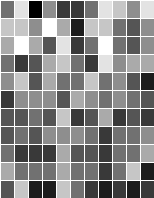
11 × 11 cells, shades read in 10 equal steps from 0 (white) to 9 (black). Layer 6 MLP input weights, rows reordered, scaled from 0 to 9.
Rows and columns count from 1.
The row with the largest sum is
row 11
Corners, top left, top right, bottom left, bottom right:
5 1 6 7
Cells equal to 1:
5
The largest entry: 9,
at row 1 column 3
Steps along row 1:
down up down up same down down up up down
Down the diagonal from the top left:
5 2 3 3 5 3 6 7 5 2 7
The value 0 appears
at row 2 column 4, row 3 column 2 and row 3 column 8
